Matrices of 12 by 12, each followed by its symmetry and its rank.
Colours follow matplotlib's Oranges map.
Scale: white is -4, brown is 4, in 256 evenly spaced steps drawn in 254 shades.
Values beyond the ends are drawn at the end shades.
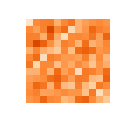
symmetric, full rank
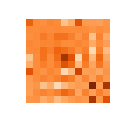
symmetric, rank two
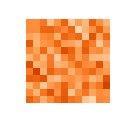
antisymmetric, full rank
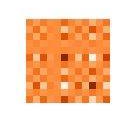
symmetric, rank one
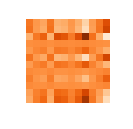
neither, rank one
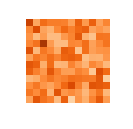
neither, full rank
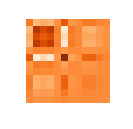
symmetric, rank one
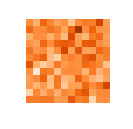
antisymmetric, full rank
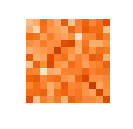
symmetric, full rank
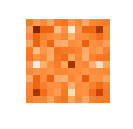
symmetric, rank two
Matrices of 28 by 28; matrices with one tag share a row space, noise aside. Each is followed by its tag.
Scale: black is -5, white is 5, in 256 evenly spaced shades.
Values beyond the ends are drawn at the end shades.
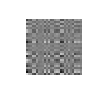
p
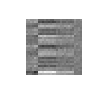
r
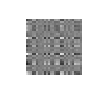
p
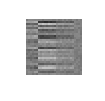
r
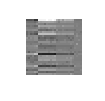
r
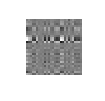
p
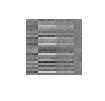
r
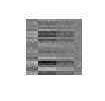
r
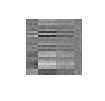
r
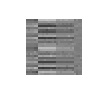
r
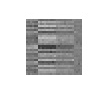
r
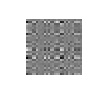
p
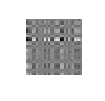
p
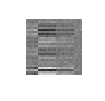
r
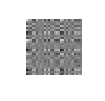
p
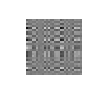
p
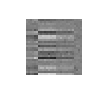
r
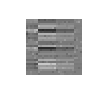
r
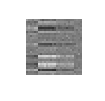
r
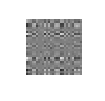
p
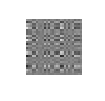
p
